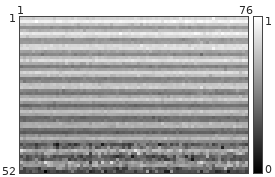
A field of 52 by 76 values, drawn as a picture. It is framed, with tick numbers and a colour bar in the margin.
Histogram: bell-shaped. Slope: up to the top. Seam: horizontal, 80% of the way down, the top part calmer. Stripes: horizontal, repeating 12 times.
